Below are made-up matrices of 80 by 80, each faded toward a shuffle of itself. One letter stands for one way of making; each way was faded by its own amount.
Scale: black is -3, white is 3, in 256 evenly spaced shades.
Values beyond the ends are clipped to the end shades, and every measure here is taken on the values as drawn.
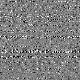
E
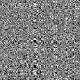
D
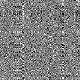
D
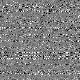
E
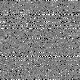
E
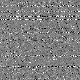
E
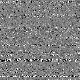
E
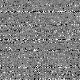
E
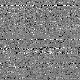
E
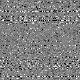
E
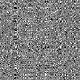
D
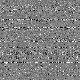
E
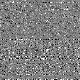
E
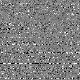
E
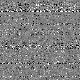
E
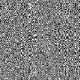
D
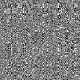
D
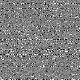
E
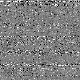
E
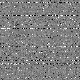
E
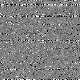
E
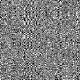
D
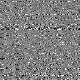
E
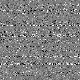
E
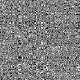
D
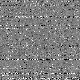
E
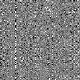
D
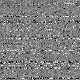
E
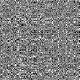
D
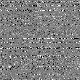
E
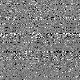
E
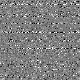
E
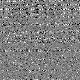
E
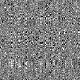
D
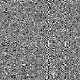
D
